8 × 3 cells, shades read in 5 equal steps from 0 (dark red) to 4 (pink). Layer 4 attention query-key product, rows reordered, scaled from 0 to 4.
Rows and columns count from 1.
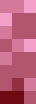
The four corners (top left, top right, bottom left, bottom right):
3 4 0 2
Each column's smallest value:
0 0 2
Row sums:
10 8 7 9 7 6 6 2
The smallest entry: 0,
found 2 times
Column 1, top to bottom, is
3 4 3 2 3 2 2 0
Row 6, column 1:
2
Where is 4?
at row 1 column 3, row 2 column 1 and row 4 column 3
